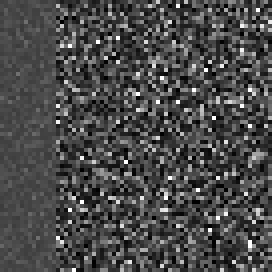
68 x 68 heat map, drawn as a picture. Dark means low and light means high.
Overall the values sit about 30% of the way up the scale. No overall slope runs across the table. Fine speckle covers the field. A vertical seam about 20% of the way across splits the table, and the left part is calmer. Most values sit low, with a long tail of high ones. The halves do not mirror each other.
